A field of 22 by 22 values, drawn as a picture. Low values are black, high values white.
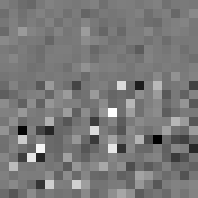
No overall slope runs across the table. The top part is calmer, up to a seam about 40% of the way down. There are no regular stripes. The grain is fine, like static. The bottom right is the ninth with the lowest average.
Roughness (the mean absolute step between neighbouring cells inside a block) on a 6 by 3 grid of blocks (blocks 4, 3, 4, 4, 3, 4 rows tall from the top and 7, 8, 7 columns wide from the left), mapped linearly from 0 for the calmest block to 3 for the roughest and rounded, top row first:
000 | 000 | 011 | 221 | 322 | 111
